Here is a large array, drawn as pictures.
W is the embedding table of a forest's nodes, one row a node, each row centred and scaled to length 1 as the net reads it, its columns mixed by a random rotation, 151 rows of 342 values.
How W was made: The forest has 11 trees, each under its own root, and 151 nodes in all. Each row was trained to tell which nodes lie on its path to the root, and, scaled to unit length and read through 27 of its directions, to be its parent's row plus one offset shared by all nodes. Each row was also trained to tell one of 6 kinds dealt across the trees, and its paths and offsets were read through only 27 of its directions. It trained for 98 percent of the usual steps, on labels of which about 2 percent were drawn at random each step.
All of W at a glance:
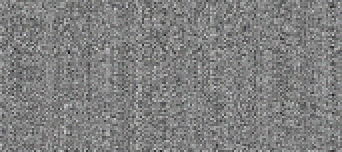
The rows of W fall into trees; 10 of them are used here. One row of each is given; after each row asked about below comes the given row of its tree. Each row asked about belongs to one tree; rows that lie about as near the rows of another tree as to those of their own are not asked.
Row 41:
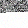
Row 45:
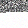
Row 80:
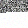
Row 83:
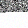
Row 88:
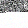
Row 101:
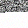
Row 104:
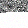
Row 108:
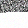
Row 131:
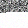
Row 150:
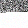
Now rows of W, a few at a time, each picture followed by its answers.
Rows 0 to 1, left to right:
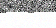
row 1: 101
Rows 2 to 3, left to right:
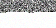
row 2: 131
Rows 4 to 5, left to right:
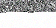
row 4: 131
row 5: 88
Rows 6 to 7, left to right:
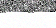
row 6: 88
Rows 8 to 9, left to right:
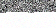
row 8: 83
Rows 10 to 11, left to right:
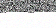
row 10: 131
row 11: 131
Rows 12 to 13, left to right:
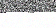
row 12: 80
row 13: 83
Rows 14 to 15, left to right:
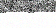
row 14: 104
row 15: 80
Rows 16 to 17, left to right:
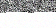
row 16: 83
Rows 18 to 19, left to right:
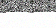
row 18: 45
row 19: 108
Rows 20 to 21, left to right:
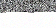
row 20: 150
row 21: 108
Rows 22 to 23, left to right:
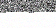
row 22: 83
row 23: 150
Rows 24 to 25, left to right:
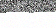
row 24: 108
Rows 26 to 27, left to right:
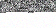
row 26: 108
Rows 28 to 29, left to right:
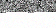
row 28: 150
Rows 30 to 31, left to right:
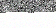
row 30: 104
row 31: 83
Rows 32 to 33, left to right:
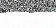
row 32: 88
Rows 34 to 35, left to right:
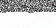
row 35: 80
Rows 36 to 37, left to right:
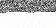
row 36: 88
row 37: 131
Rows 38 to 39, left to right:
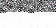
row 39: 88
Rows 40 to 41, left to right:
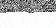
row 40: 108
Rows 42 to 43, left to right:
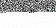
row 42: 150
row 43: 41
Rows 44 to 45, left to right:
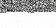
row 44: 131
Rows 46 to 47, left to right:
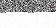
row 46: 150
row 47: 83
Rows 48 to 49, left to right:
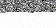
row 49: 83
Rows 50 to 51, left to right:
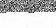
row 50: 131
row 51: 80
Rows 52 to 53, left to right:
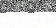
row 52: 108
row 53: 88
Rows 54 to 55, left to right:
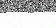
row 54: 83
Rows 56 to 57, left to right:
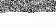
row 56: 104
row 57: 80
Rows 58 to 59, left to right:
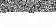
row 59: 80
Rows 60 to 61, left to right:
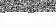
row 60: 101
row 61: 131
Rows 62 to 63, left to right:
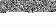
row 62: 88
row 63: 83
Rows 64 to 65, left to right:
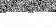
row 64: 83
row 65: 88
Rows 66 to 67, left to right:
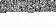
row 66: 108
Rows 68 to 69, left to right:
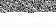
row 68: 150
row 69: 104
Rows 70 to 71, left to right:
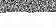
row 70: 88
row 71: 108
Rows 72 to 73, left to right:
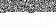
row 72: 83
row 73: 108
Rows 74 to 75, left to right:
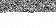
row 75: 104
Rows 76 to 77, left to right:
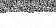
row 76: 104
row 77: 80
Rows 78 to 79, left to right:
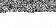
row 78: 104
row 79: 108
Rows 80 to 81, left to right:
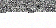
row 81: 104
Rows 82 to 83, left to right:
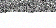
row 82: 80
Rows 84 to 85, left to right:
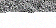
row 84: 45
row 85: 104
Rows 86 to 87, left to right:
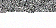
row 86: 80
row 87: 83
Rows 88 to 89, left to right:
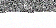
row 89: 88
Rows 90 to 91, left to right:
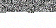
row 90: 131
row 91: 83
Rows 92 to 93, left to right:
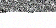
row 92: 88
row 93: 104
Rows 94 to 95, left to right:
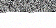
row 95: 150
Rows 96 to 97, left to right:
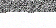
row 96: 131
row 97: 101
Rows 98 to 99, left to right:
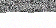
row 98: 45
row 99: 108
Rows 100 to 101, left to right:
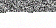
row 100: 104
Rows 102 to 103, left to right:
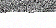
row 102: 80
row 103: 150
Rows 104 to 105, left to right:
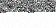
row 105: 83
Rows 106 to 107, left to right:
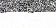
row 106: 150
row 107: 108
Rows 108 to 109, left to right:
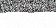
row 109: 108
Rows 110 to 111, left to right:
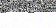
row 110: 41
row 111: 131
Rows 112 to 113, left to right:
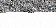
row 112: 104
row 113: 104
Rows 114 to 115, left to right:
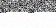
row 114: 131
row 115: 88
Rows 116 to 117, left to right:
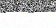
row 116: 80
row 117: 108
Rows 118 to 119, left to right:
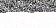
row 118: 104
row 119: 83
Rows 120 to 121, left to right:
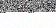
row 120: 83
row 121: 150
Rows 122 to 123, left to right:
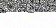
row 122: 104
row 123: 131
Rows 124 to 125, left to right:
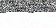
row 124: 88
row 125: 45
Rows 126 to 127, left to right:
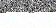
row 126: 80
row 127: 41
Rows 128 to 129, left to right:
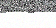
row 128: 80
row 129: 108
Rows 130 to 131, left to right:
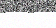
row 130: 80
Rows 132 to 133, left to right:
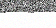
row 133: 45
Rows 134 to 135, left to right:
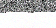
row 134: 131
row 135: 83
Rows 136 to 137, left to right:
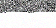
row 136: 80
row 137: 150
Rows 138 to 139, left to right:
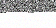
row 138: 80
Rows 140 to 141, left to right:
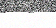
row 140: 45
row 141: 150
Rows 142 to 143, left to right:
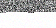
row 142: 131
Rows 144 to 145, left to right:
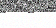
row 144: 104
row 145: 108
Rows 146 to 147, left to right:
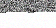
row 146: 131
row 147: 108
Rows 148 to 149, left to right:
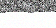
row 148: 104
